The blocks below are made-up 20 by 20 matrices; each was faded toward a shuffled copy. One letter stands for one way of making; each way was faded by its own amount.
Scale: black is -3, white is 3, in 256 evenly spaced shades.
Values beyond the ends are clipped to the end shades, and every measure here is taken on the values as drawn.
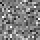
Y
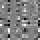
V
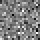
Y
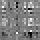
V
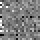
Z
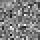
Y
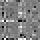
V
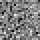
Y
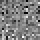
Z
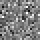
Y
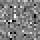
Z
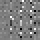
V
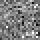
Y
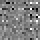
Z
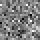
Y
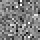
Y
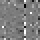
V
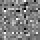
Z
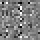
Z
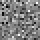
Y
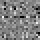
Z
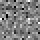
Z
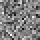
Y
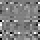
V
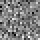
Y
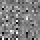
Z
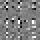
V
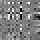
V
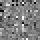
Z
